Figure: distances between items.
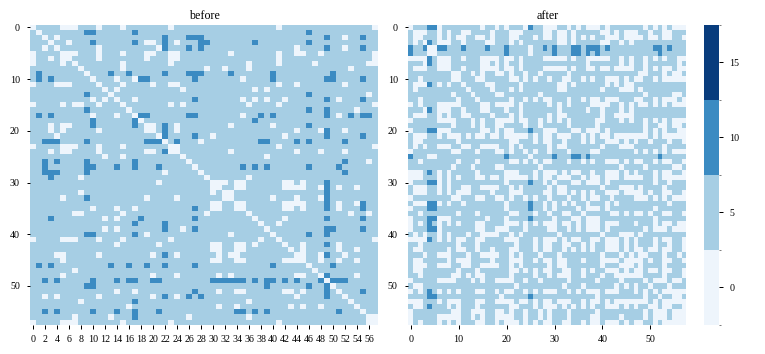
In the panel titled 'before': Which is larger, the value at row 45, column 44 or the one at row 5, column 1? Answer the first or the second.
the second
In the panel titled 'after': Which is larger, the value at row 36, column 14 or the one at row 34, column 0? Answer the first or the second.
the second
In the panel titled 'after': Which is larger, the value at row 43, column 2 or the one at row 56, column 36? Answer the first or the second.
the second
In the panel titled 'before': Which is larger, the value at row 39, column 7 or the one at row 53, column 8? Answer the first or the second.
the first
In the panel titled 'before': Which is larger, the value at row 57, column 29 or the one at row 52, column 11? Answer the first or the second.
the first
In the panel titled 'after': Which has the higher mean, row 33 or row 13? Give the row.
13
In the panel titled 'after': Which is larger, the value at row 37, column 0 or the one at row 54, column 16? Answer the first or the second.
the second
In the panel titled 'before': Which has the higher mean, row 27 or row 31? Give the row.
27
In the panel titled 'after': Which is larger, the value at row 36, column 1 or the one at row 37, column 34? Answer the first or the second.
the first
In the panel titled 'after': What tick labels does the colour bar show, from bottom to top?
0, 5, 10, 15
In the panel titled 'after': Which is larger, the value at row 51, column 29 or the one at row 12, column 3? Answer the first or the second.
the second
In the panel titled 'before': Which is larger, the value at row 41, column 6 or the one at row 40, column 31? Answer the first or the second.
the second
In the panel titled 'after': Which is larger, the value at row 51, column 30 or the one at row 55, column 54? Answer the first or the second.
the second
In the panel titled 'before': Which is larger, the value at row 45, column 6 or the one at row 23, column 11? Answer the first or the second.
the first
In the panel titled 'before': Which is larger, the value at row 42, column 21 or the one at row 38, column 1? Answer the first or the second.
the second
